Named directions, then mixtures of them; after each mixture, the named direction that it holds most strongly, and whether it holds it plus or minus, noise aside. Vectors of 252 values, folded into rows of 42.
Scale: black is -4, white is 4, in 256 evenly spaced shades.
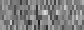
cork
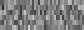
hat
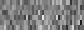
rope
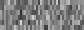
hat, plus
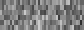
rope, plus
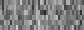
cork, minus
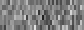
rope, minus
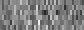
cork, minus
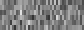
hat, minus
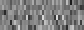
rope, plus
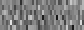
rope, minus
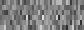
rope, plus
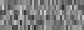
hat, minus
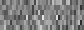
rope, plus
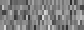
rope, plus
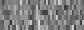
cork, minus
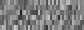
hat, plus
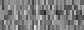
cork, minus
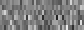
rope, minus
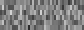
hat, minus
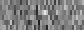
cork, plus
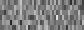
hat, minus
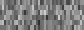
hat, minus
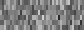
rope, plus
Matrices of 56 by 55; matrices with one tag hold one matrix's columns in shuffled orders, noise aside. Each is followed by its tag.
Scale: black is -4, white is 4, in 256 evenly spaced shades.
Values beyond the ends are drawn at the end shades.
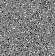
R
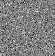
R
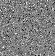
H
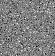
R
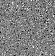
H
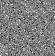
R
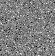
R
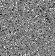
H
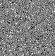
R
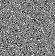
R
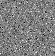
R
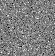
R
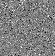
H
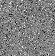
H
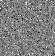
H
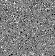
H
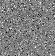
H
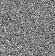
R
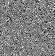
H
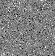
H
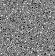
R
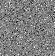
H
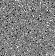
H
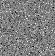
R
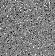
H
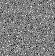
R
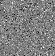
H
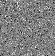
H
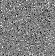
H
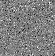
H
